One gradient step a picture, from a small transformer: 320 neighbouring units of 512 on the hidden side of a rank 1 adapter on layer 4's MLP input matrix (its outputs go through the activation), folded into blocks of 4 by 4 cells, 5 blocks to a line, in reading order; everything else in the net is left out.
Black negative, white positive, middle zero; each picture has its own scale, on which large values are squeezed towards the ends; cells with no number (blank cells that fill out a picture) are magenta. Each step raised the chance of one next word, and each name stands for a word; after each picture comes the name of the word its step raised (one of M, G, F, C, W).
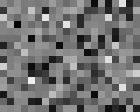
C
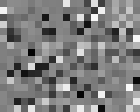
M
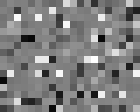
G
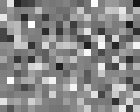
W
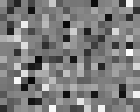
M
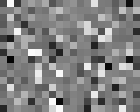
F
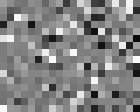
F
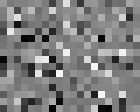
G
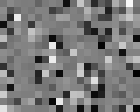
F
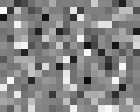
C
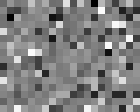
W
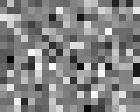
F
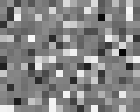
W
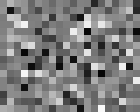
M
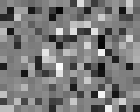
W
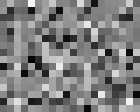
W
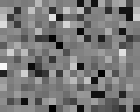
C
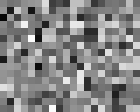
C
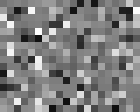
C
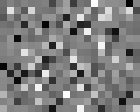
M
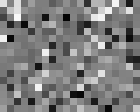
M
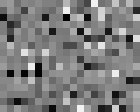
M
